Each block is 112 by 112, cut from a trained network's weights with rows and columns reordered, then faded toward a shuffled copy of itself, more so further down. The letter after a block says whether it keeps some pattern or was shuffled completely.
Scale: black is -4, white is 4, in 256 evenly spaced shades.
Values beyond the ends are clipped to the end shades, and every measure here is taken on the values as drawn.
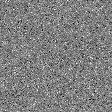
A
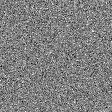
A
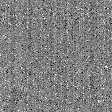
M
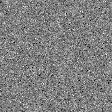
M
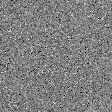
A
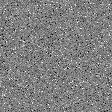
A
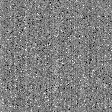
M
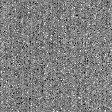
M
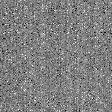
M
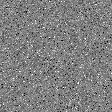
A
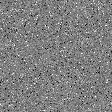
A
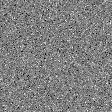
A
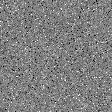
A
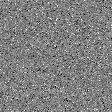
A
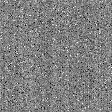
M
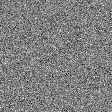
A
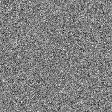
M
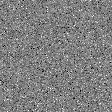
A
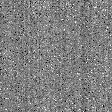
M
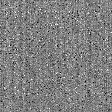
M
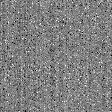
M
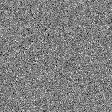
A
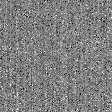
M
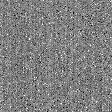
M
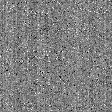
M
